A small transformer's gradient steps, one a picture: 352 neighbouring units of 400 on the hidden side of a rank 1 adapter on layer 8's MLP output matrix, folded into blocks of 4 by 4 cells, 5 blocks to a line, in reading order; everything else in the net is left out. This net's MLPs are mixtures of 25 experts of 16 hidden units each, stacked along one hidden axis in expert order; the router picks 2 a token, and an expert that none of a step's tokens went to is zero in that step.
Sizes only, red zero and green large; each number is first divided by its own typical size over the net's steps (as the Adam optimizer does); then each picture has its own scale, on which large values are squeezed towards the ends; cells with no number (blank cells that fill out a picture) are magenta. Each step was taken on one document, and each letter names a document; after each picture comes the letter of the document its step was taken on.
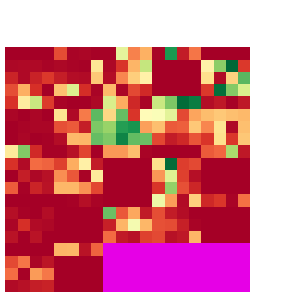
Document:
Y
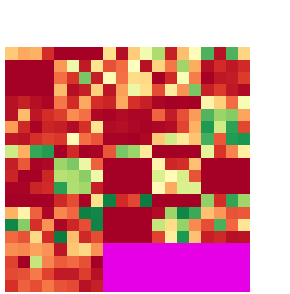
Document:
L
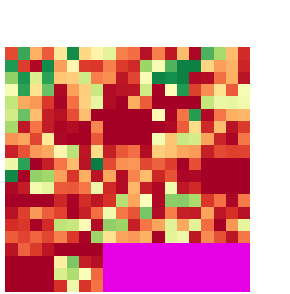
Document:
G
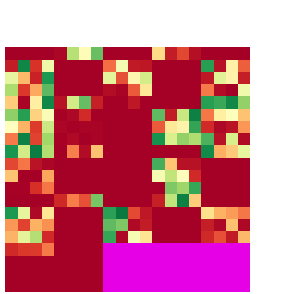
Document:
G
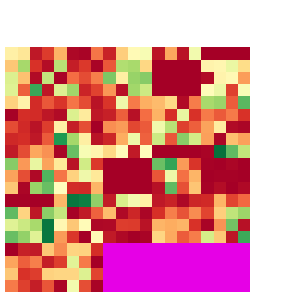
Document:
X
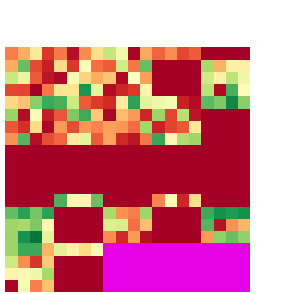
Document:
G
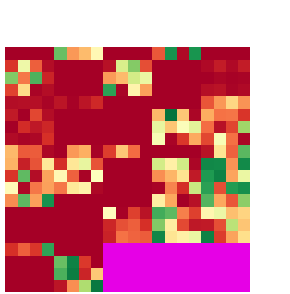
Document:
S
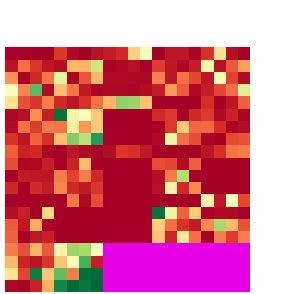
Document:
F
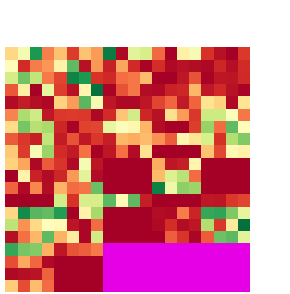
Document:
L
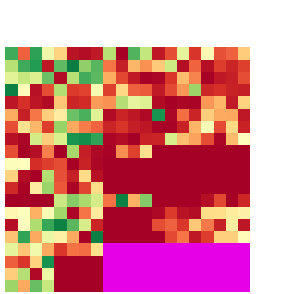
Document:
L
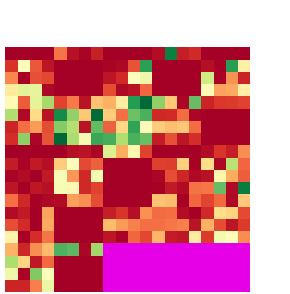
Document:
Y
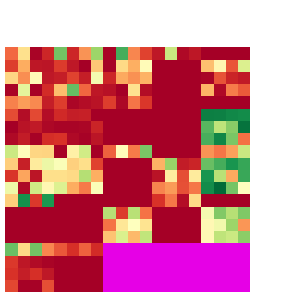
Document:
S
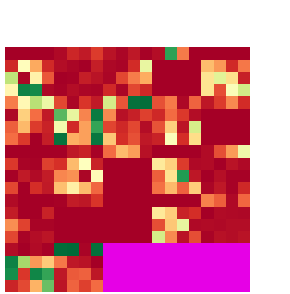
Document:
Y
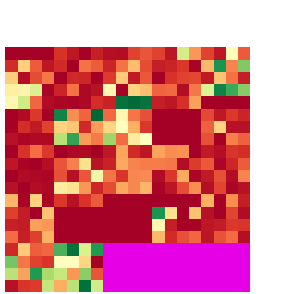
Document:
F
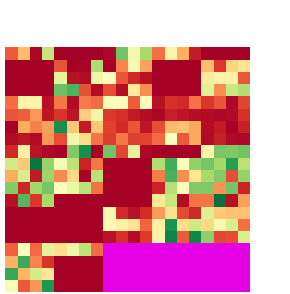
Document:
S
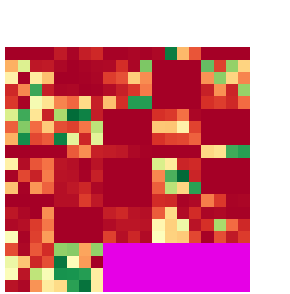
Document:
Y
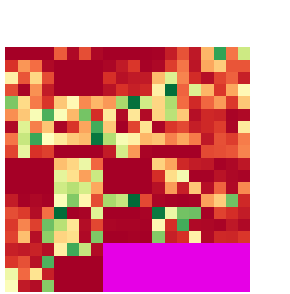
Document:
F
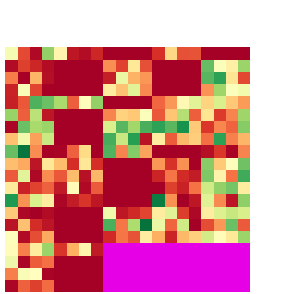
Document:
S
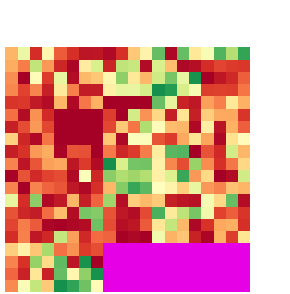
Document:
L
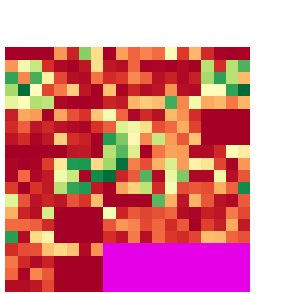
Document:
Y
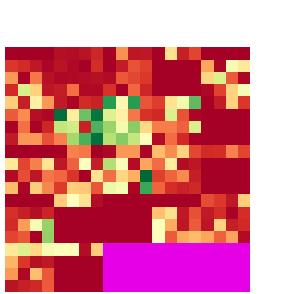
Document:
Y
